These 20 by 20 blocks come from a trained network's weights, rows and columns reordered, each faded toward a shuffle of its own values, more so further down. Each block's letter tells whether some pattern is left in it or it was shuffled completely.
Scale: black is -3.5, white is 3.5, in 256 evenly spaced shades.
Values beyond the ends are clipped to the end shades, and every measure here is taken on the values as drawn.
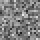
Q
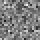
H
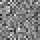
H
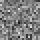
Q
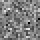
H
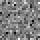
Q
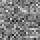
H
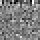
H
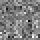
H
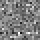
H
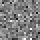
H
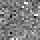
Q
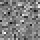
Q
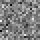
Q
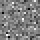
Q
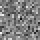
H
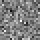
Q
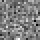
Q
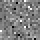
Q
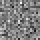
Q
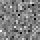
Q
